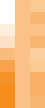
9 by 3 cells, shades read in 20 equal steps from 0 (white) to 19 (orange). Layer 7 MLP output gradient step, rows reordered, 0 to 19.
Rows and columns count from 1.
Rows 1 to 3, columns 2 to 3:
10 9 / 10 12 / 10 10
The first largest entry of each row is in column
2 3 2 3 1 1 1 1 1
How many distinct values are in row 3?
2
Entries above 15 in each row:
0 0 0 0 0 0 1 1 1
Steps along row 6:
down down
